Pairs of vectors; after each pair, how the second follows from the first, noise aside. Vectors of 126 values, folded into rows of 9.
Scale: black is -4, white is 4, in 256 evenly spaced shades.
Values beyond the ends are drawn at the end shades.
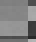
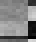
scaled up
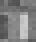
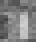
copied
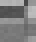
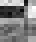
scaled up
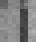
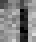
scaled up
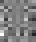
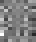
copied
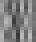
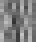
copied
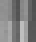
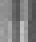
copied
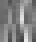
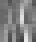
copied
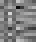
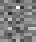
sign-scrambled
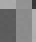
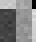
scaled up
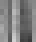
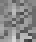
sign-scrambled
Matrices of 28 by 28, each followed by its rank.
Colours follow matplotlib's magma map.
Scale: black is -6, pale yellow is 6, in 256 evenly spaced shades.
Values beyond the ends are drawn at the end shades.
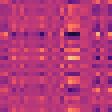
two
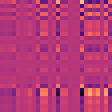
one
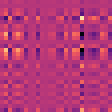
one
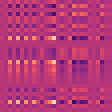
one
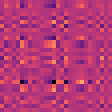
two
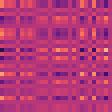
one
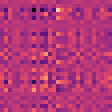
two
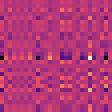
two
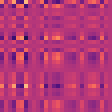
one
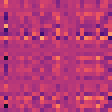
two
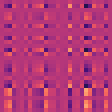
one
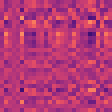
two
